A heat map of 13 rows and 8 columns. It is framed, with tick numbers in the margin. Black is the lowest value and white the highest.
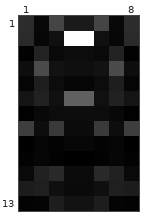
Ninth with the highest average: top middle. Calmest part: bottom middle. Roughest part: top middle. Average level on the scale: 10%. Mirror symmetry: left to right.
